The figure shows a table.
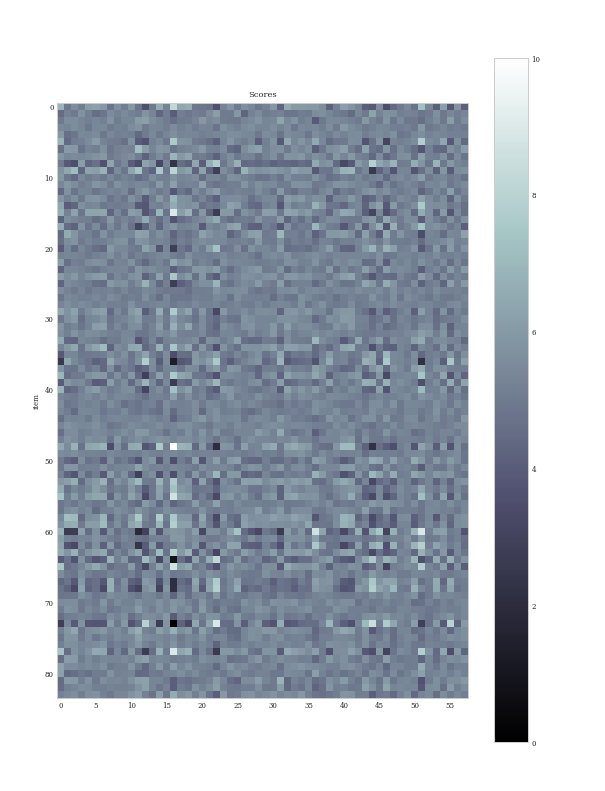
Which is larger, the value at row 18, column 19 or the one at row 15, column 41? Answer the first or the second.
the second
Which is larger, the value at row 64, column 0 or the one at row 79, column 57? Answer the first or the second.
the second
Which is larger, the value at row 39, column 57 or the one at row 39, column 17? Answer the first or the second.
the first
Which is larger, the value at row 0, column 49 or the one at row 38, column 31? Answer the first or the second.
the first
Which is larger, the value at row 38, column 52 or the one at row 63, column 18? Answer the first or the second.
the second
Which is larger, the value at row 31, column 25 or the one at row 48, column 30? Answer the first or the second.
the second
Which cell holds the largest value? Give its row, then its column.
48, 16
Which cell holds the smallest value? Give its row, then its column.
73, 16
